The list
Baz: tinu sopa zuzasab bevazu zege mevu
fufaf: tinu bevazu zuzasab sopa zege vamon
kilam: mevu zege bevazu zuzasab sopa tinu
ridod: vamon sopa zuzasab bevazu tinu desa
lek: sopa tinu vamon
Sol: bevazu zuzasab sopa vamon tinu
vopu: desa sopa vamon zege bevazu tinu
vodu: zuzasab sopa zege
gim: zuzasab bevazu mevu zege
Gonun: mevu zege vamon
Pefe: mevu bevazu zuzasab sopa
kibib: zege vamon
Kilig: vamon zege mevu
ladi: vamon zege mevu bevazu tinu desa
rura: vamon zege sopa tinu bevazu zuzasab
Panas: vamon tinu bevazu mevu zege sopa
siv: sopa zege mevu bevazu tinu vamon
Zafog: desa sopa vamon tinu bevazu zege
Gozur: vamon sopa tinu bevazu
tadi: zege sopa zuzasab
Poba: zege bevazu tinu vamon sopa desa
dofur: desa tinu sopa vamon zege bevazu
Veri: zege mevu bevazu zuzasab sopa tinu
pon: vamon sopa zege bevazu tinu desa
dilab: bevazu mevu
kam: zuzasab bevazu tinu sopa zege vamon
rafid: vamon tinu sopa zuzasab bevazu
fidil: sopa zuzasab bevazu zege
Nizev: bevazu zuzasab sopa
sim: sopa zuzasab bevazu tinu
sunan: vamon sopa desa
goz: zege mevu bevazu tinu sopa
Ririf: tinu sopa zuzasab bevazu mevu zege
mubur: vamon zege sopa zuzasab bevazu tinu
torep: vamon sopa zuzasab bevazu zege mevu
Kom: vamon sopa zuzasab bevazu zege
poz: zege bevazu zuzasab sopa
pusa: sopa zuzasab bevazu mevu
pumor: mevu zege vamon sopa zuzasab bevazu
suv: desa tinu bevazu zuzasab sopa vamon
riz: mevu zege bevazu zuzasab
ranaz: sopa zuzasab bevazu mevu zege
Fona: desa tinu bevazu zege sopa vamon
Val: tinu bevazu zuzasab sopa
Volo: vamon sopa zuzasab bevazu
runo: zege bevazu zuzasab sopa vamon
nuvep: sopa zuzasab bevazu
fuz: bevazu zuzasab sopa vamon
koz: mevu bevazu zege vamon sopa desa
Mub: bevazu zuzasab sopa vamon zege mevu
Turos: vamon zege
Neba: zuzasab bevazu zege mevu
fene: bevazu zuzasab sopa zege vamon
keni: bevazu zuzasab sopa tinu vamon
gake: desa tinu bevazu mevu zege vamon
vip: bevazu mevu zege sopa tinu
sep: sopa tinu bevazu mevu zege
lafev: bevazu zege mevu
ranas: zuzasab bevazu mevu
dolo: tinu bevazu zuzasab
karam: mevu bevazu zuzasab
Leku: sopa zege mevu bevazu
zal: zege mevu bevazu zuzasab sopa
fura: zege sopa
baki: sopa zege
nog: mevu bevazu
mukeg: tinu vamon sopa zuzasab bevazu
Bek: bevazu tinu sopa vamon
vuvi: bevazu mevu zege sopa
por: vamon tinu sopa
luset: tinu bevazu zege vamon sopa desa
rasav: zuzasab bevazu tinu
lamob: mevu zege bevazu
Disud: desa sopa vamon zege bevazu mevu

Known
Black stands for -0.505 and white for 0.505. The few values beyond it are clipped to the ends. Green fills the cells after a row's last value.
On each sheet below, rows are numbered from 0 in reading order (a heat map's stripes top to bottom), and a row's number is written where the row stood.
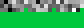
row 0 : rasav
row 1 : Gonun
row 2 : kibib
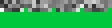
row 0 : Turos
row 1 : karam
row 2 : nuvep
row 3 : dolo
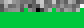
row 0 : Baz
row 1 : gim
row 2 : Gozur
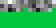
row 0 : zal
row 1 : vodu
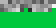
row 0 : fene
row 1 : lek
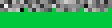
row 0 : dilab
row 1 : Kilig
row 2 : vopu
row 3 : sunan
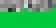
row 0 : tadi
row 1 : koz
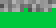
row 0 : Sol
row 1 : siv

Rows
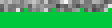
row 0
runo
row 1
suv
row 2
Ririf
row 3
Leku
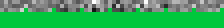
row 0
Volo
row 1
Kom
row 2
Neba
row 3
goz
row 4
ranas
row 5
Pefe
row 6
dofur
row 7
pumor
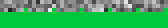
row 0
fidil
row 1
nog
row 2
torep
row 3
Bek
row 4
vuvi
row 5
Panas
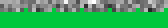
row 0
gake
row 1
sim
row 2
Poba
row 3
Val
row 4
pusa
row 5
sep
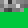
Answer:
riz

